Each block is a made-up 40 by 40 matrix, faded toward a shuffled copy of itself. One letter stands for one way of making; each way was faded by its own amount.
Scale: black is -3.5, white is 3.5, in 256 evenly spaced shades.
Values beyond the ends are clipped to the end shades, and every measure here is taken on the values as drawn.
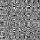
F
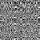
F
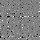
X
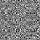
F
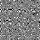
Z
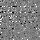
X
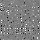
X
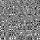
F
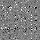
X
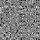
Z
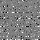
X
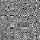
F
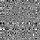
F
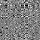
F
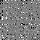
X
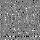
Z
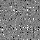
X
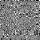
Z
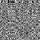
F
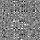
F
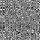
F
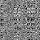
F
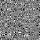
Z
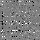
X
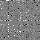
X
